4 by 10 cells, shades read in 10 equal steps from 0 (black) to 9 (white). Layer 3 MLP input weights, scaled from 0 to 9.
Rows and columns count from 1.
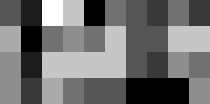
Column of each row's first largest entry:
3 6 3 3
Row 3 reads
5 1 7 7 7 7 3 2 5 4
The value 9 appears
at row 1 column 3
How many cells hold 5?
5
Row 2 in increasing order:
0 3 3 4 4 5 6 7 7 7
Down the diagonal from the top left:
3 0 7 4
